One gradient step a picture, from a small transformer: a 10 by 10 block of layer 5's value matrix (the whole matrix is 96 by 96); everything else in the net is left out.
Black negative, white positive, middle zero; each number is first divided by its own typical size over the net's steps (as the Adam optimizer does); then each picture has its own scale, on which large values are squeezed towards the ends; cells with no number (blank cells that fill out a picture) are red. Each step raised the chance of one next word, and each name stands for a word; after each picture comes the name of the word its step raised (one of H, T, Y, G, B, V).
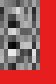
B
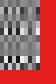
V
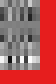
V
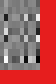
V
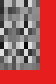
B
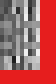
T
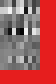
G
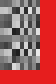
B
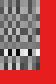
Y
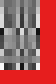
T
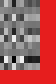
V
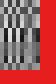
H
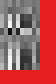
T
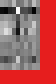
G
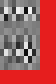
Y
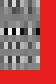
G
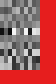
Y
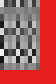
B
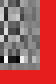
V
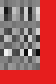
Y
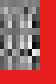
B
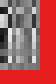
H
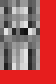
T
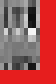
T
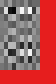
Y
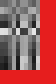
T
